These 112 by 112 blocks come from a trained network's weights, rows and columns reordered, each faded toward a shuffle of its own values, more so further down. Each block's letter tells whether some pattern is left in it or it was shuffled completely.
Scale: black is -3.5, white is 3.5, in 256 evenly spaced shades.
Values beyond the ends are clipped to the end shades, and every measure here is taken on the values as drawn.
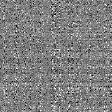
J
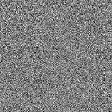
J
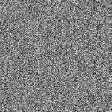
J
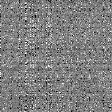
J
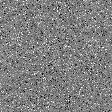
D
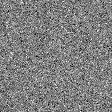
D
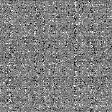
J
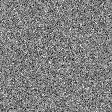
D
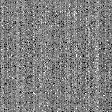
J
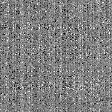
J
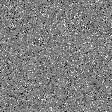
D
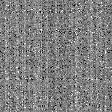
J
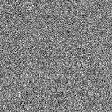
J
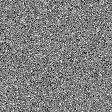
D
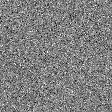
D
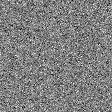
D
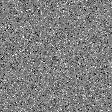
D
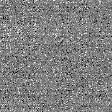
J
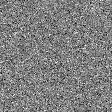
D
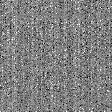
J
